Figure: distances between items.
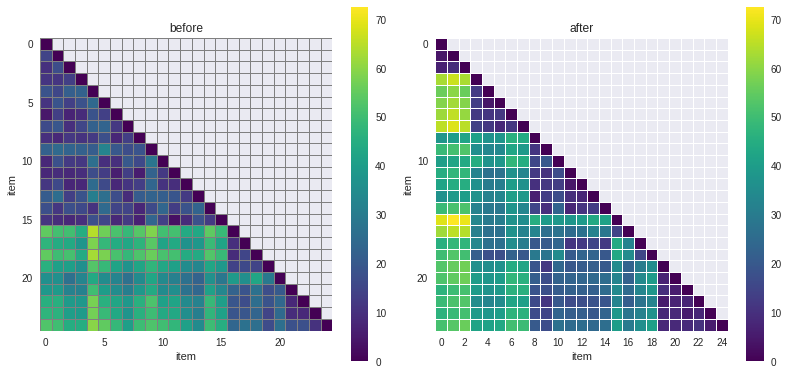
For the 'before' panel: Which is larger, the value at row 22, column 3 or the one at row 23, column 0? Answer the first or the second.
the second
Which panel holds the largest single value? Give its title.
after
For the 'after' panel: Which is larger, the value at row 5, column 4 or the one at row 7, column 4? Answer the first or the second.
the second
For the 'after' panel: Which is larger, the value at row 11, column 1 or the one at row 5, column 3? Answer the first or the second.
the first
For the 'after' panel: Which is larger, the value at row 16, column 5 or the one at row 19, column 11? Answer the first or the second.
the first
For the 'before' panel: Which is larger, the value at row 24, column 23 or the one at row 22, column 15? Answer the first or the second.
the second
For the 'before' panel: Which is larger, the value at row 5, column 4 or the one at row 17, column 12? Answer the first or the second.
the second
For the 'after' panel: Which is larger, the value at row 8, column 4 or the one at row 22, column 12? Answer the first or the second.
the first
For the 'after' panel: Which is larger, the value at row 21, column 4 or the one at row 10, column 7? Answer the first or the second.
the second
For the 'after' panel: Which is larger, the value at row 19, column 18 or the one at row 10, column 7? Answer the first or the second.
the second
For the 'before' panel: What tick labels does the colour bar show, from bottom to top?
0, 10, 20, 30, 40, 50, 60, 70
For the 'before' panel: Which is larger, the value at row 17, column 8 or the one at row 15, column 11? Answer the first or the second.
the first
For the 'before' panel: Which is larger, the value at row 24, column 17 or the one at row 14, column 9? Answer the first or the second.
the first
